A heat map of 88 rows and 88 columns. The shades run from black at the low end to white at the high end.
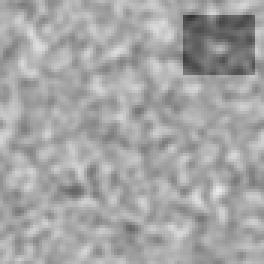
Ninth with the lowest average: top right. Odd patch: lower, in the top right. Mirror symmetry: none. Roughest part: top right. Histogram: skewed, a long tail of low values.
